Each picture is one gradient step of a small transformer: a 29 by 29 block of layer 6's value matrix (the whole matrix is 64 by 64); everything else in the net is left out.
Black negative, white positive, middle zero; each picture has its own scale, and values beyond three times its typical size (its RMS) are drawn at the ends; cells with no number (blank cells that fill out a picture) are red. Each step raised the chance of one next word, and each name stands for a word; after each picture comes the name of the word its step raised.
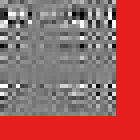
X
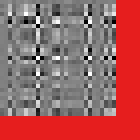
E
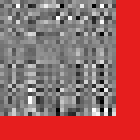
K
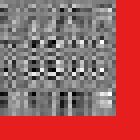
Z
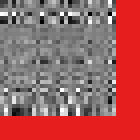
K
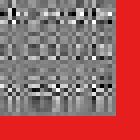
X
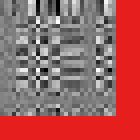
E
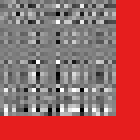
K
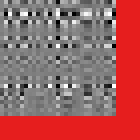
X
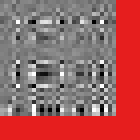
K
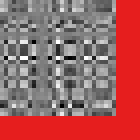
E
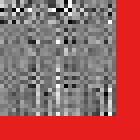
Z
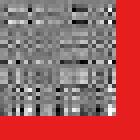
K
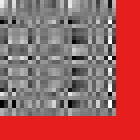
E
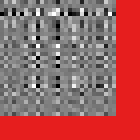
X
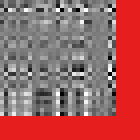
Z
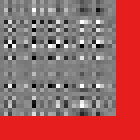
E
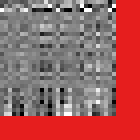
Z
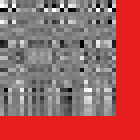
Z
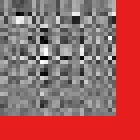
E
